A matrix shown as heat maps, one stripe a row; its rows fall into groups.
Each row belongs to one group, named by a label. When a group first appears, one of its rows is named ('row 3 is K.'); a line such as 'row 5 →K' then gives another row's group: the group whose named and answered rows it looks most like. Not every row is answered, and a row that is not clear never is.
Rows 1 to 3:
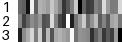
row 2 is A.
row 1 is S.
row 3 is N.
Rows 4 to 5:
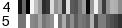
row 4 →A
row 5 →N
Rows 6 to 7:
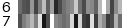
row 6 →S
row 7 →N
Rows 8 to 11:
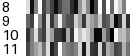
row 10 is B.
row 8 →S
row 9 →N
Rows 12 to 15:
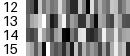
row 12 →S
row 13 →A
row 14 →S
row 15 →B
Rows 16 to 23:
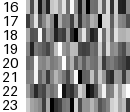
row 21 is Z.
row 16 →Z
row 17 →B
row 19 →Z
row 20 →N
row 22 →S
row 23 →B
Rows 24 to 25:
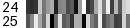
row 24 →S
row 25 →N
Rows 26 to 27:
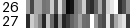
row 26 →S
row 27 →B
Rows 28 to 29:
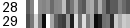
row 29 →B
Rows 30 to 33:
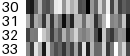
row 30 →Z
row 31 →B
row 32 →A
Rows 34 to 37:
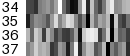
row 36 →B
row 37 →A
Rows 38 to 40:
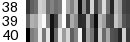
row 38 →A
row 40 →N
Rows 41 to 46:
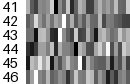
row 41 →S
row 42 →N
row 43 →A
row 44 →S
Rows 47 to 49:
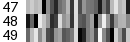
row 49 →Z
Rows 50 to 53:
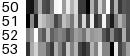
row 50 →Z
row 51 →A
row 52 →N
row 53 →Z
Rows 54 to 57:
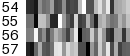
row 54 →S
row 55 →A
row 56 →Z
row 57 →Z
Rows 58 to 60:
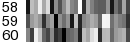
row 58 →N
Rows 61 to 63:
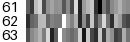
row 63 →N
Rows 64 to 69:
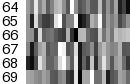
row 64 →Z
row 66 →S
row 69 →A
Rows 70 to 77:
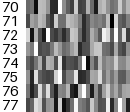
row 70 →A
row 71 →Z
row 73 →Z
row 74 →S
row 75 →Z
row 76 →S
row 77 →B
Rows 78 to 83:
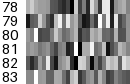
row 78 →B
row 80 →Z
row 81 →A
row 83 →Z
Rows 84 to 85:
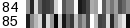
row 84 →Z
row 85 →B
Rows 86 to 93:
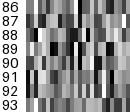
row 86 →Z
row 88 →S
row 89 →A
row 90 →B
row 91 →A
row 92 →A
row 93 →N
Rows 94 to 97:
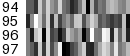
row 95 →N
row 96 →B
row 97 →S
